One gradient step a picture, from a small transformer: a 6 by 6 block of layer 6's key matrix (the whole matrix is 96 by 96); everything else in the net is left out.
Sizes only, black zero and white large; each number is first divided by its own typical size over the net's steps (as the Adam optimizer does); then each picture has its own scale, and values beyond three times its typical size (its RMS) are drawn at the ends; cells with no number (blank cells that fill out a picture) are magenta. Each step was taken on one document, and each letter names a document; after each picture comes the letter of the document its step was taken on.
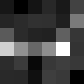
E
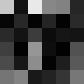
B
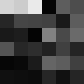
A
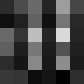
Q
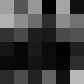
A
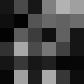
A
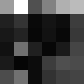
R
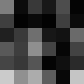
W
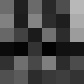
W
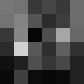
Q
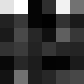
R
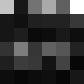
R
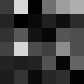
R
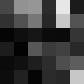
A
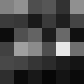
E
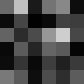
R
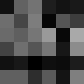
B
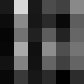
Q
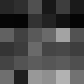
W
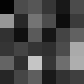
W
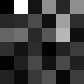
B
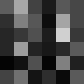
E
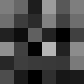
E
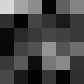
B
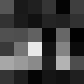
Q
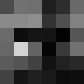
E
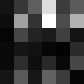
A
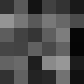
E
